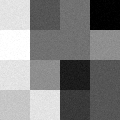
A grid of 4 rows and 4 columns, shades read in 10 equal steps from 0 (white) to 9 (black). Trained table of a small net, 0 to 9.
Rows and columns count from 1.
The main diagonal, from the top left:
1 5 8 6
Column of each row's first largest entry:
4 2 3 3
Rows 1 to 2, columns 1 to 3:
1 6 5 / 0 5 5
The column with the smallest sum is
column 1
